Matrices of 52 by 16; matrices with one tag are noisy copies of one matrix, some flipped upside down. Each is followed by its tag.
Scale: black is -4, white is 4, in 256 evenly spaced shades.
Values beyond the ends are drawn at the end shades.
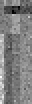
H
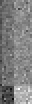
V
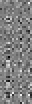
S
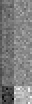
V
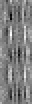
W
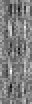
W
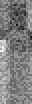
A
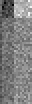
V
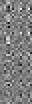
S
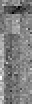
H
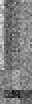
H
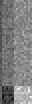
V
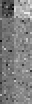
V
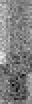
A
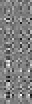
S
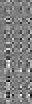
S
